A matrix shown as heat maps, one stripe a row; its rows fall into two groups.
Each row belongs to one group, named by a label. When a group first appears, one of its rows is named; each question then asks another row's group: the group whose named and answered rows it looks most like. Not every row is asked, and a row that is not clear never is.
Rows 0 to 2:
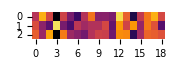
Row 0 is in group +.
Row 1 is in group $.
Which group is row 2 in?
+
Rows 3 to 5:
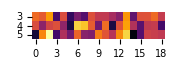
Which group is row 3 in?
+
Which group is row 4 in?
$
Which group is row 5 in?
+
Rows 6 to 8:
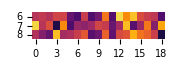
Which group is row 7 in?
+
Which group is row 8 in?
$
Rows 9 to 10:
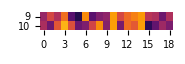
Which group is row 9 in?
$
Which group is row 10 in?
$
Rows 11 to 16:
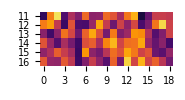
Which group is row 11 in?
+
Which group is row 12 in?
+
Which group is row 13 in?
$
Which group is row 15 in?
$
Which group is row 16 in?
$
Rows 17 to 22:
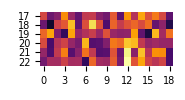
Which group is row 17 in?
$
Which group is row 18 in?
$
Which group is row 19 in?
+
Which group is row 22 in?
$
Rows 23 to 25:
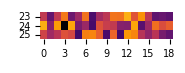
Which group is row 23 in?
$
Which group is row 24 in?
+
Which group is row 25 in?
$
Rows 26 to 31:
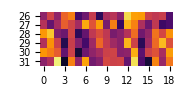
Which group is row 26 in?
$
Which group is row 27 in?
$
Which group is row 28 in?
+
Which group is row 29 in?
+
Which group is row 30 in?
+
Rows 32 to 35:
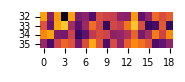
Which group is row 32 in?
+
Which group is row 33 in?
$
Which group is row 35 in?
$
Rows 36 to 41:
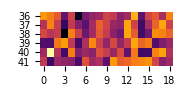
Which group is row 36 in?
+
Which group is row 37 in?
+
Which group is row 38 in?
+
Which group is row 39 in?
$
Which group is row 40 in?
+
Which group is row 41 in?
$
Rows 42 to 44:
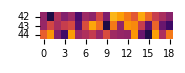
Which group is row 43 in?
$
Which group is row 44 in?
+
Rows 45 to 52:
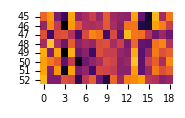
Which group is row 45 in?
+
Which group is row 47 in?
$
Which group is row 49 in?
+
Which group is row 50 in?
+
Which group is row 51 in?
+
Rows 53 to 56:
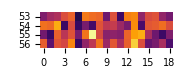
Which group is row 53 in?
$
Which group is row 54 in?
+
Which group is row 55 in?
$
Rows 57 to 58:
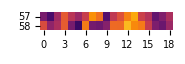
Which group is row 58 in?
$
